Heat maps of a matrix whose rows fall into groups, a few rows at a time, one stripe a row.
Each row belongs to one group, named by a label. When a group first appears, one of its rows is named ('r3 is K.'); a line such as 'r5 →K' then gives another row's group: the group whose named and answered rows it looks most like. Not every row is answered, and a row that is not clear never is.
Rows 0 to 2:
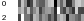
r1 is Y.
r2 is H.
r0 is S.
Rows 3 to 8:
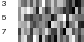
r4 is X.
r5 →H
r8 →H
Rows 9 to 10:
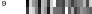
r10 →H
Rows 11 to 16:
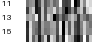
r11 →S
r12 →S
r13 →X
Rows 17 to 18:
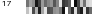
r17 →S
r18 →Y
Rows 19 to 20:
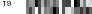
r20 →X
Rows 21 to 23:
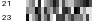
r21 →X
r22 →S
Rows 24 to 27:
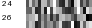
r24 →Y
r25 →S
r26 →X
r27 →S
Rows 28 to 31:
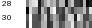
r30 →H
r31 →H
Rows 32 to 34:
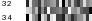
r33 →X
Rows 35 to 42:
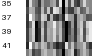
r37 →H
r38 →S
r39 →S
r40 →S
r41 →H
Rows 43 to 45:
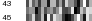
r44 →S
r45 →S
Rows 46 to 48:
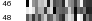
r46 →H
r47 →X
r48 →H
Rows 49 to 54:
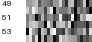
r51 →S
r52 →X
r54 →X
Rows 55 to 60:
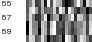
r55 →S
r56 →X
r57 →H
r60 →H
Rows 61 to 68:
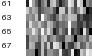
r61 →H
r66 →H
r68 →S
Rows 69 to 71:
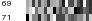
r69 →Y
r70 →X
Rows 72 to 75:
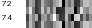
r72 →S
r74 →Y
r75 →S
